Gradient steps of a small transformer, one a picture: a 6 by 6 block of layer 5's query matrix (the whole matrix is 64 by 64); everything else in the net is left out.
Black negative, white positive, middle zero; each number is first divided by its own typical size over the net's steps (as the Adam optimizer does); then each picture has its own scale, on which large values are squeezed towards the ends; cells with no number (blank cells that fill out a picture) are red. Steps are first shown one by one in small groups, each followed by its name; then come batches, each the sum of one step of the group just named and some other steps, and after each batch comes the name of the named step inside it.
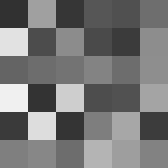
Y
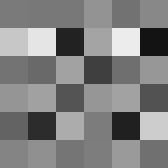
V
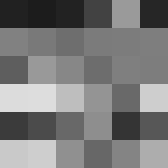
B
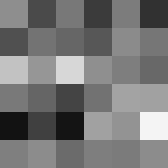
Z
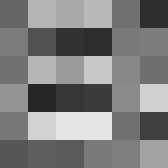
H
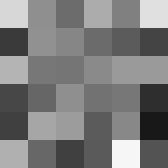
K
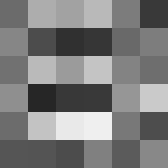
H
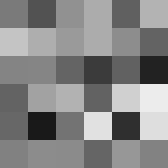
V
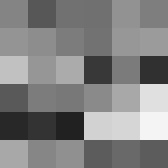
Z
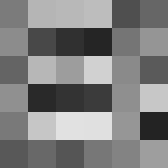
H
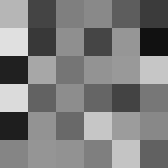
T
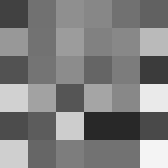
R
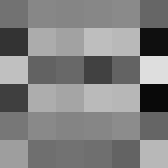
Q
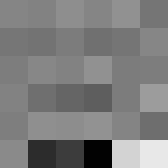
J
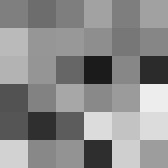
Q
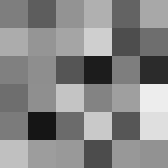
Q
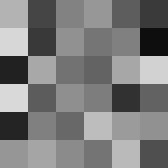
T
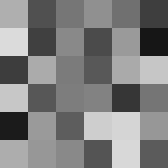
T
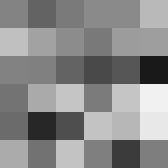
Q
